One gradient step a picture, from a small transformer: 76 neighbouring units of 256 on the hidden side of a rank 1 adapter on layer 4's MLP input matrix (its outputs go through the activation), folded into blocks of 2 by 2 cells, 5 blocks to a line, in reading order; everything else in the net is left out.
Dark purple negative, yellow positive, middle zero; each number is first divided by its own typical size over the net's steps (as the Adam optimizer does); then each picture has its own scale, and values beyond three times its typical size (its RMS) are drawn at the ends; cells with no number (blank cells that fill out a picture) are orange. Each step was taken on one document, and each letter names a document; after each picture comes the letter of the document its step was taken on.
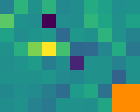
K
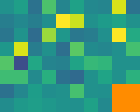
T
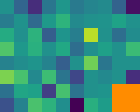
T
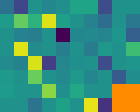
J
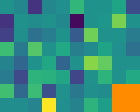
T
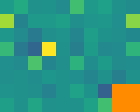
K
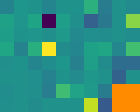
K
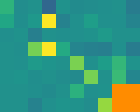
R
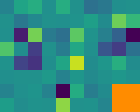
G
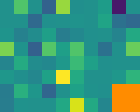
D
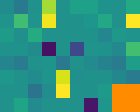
R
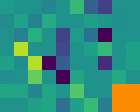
J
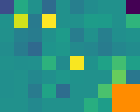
R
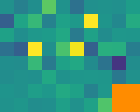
K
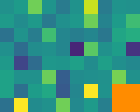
G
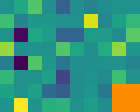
G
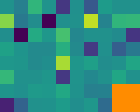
G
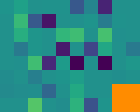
J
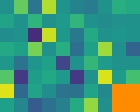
T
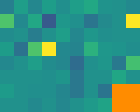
K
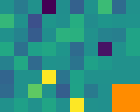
D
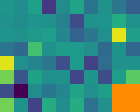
T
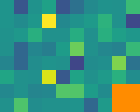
R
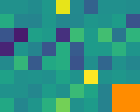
G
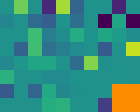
D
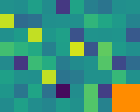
G
